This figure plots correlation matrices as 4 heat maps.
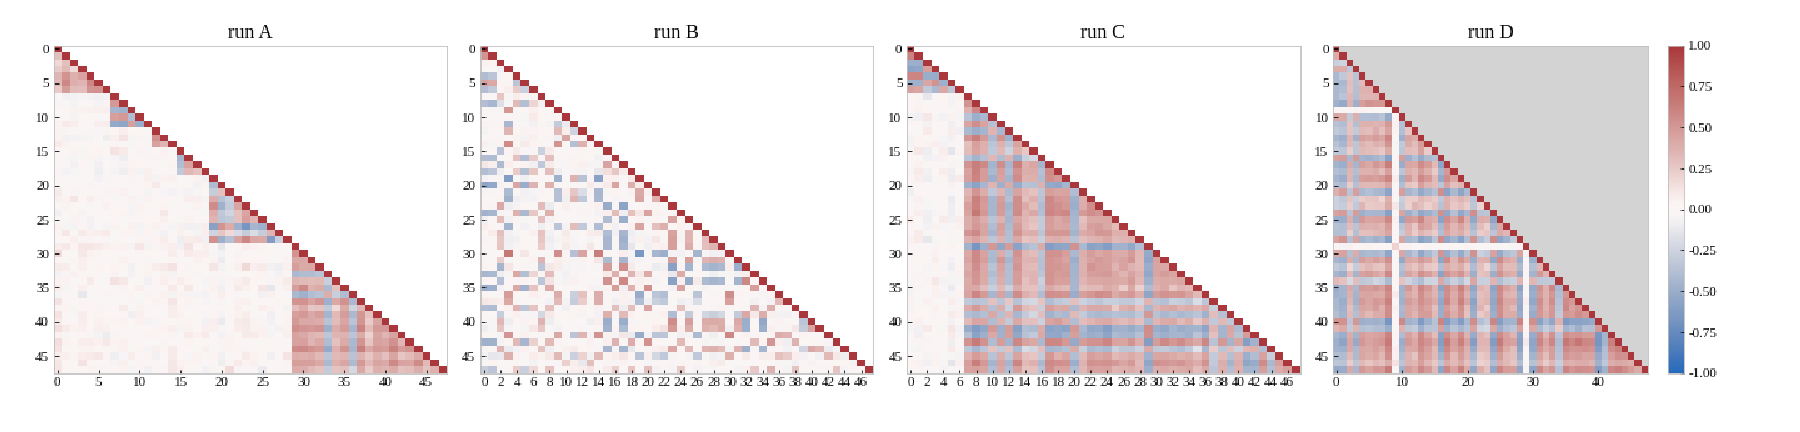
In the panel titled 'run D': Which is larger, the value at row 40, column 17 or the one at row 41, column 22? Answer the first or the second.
the second
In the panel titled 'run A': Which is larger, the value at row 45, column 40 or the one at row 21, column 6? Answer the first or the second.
the first
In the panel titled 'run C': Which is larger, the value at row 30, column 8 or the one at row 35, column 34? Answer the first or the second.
the first
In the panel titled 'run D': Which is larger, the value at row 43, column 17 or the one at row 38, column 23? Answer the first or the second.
the first
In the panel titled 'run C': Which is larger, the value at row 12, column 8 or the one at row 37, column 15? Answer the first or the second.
the second
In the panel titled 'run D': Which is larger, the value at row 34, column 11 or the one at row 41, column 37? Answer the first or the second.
the first
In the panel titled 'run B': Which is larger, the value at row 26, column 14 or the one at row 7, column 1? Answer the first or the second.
the second
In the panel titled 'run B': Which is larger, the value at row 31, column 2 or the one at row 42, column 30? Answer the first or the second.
the second
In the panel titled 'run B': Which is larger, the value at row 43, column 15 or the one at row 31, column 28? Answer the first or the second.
the second
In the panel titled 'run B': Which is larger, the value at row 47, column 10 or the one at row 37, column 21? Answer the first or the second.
the first
